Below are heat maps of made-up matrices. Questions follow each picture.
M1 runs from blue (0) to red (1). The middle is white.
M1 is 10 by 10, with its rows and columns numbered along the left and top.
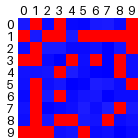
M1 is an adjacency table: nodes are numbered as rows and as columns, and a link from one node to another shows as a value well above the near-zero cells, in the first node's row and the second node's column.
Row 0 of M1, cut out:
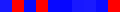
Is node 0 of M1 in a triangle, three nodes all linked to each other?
yes
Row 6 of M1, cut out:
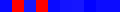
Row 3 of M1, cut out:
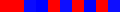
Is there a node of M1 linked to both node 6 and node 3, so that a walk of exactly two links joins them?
yes
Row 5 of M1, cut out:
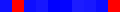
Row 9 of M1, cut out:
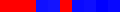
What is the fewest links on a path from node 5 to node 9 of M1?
1
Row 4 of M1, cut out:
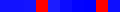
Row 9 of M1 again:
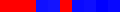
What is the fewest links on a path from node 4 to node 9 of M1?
3
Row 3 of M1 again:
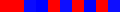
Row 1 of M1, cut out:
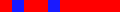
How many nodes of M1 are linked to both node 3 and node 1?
3
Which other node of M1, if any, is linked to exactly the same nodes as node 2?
node 5
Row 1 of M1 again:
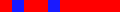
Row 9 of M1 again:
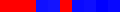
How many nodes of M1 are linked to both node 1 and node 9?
3
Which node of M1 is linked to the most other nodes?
node 1
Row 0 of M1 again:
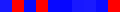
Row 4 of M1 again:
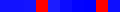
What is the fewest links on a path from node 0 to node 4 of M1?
2
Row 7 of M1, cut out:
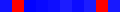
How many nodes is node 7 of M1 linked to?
2
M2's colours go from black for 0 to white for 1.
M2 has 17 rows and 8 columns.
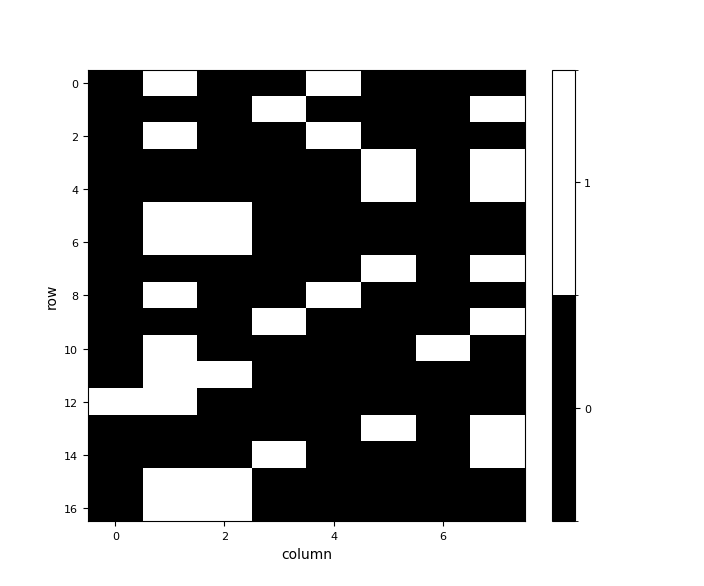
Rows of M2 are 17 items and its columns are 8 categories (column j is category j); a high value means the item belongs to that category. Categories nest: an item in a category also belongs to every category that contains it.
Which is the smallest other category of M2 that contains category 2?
1
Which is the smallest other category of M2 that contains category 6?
1
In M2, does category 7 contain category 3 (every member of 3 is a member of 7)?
yes
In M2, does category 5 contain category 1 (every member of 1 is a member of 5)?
no
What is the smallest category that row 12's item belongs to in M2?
0
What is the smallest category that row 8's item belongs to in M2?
4
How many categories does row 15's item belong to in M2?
2
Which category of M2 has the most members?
1
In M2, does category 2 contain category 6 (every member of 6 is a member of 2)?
no
